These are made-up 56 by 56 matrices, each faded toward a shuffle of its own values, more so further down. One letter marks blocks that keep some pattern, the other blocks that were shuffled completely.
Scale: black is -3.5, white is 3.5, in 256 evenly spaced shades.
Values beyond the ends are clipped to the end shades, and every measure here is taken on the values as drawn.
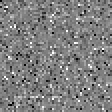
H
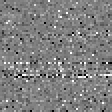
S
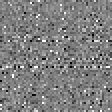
S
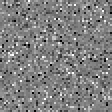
H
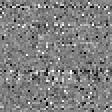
S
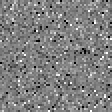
H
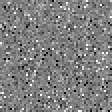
H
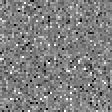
H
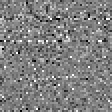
S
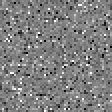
H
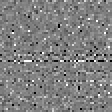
S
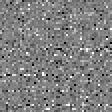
S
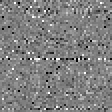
S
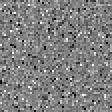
H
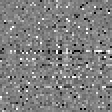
S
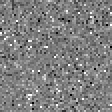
H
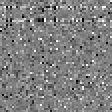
S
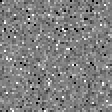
H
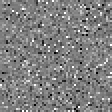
H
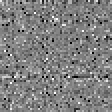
S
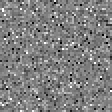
H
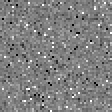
H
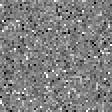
H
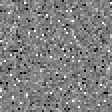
H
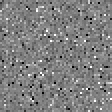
H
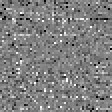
S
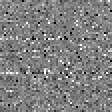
S
